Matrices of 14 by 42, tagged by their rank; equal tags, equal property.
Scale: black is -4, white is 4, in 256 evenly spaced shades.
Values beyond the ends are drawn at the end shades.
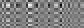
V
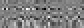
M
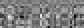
M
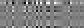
V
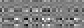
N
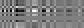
V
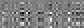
N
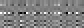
N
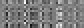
N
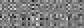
M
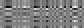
V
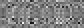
M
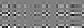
V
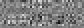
M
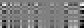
V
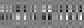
V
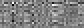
M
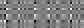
V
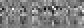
M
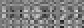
N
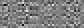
M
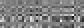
N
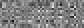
M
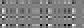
V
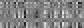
N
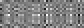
N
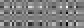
V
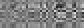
N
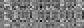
M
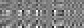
N
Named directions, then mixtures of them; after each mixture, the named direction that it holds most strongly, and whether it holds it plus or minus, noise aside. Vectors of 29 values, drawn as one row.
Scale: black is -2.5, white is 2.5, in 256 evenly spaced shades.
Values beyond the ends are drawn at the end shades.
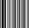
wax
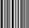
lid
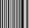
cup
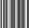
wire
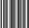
wire, plus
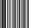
wax, plus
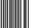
cup, minus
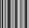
wire, minus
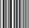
lid, minus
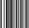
wax, minus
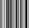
wax, minus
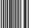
cup, minus
